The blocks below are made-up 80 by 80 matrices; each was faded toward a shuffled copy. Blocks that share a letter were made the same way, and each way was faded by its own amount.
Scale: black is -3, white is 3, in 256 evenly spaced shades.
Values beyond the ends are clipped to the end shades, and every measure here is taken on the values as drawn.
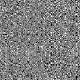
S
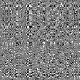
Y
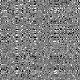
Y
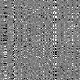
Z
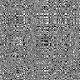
Y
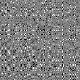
Y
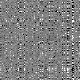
Z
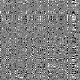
Z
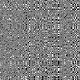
Z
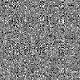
S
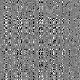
Z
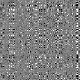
Z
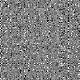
S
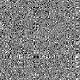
S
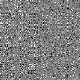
S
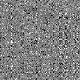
S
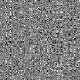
S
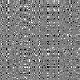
Z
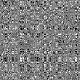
Y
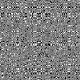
Y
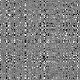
Z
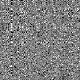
S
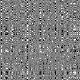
Z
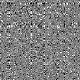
S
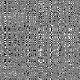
Z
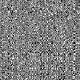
S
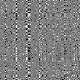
Z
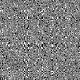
S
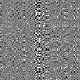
Z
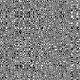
Y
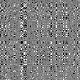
Z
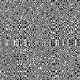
Y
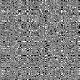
Y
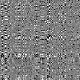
Z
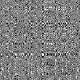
Y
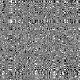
Y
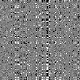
Z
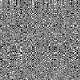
Y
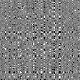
Z
